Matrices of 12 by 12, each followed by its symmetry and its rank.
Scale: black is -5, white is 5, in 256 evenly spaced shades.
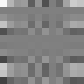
neither, rank one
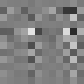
neither, rank two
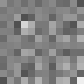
symmetric, rank two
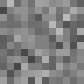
antisymmetric, full rank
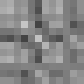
symmetric, rank two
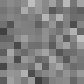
antisymmetric, full rank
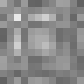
symmetric, rank two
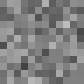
antisymmetric, full rank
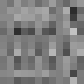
neither, rank two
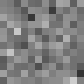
antisymmetric, full rank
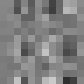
neither, rank two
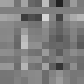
neither, rank two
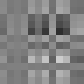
neither, rank one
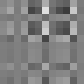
neither, rank one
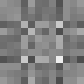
symmetric, rank two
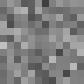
antisymmetric, full rank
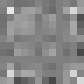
symmetric, rank two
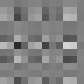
neither, rank one
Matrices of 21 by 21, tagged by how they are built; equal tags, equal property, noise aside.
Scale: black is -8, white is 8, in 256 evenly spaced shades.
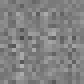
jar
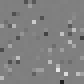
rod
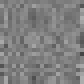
jar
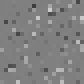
rod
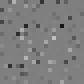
rod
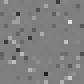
rod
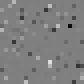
rod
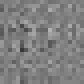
jar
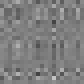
jar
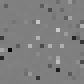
rod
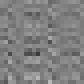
jar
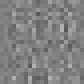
jar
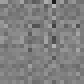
jar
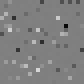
rod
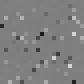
rod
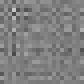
jar
